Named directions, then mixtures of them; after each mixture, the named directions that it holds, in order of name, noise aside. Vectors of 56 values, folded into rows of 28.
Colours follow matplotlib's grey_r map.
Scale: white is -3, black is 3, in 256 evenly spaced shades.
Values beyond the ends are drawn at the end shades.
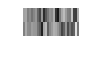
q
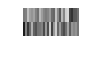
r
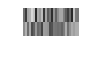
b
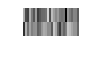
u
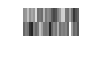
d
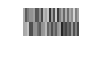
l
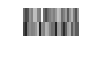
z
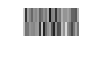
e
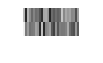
e, l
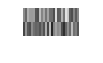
l, r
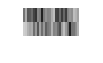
d, r, z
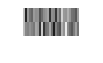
e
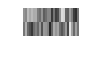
b, d, q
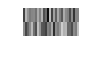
l, u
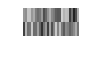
q, r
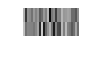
e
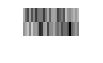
d, l, q
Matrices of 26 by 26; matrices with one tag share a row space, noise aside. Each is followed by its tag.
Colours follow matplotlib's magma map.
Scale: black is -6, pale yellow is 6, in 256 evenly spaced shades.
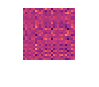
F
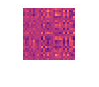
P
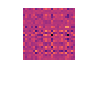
F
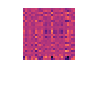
F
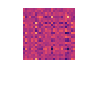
F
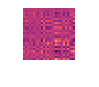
P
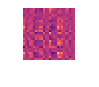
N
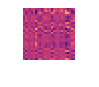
F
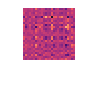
F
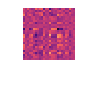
N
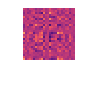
N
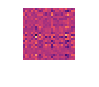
F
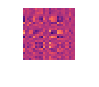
N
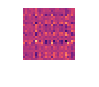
F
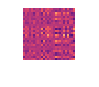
P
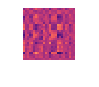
N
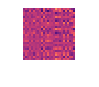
P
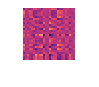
N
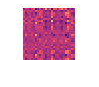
F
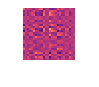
N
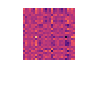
F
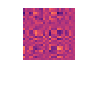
N
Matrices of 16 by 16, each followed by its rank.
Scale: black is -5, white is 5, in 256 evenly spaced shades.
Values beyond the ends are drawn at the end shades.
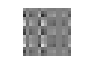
one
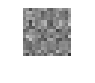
three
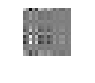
one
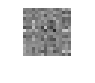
three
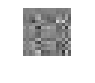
two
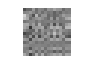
three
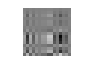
one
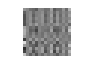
two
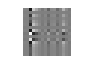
one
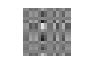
one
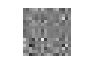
three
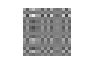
one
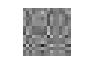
two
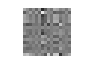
two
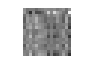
two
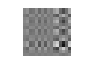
one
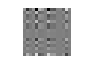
one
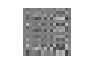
two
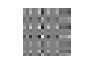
one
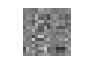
three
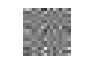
two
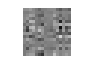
three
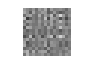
three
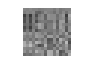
three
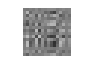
two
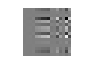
one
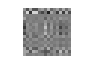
two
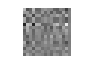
two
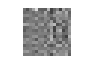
three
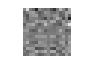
three
